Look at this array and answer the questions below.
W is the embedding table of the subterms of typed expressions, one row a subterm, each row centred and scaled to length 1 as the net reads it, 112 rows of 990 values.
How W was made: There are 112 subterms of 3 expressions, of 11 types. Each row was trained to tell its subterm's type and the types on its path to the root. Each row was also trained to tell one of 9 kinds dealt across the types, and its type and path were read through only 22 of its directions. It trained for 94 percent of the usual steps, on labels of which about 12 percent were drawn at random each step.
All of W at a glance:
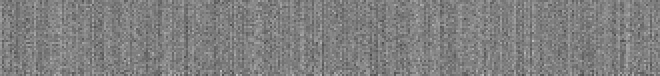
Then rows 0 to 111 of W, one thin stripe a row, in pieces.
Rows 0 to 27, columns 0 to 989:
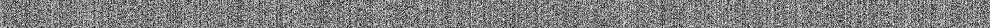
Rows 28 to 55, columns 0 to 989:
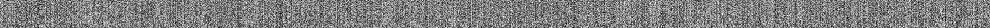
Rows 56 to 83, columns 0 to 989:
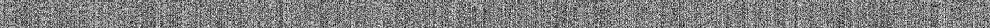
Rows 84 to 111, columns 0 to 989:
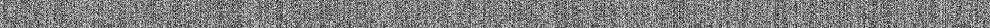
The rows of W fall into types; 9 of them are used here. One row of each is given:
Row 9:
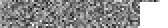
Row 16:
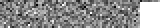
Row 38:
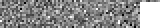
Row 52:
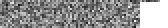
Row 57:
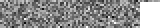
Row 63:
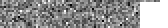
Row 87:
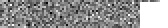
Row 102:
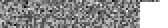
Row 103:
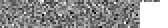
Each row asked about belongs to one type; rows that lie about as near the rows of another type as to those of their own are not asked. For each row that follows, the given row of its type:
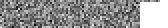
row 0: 16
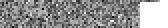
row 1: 16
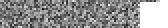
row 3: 52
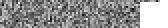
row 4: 57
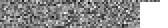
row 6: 9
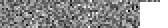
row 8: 103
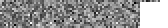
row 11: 52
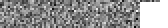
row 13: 102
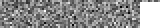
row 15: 38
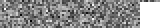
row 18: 9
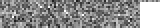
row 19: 102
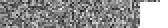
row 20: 52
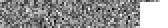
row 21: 16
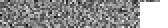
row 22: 52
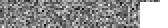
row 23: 103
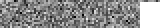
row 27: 57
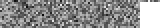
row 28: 9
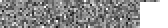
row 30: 87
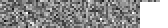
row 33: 63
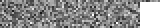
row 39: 63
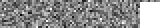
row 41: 63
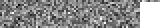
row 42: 63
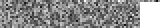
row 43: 9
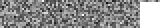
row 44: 102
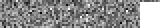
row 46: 16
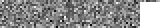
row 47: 87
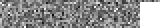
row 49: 102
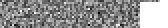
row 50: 102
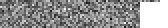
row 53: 52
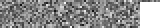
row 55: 103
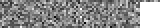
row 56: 63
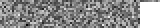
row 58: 102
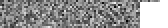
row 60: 63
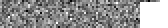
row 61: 38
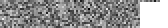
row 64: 9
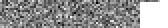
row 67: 16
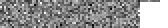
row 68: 52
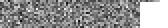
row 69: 57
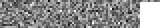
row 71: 63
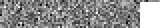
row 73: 57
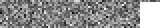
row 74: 52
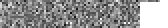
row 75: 9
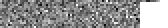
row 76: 38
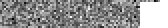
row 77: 57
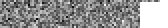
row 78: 16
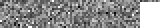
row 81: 102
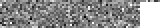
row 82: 57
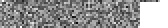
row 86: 102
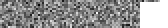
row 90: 52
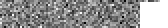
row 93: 87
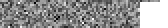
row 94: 63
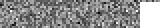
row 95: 102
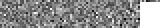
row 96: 38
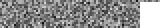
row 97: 57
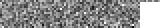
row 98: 57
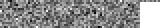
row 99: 103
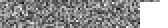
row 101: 102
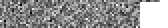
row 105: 38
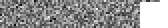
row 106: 38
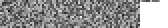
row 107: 16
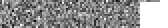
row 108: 63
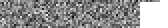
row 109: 9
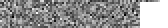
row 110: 9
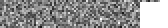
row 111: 63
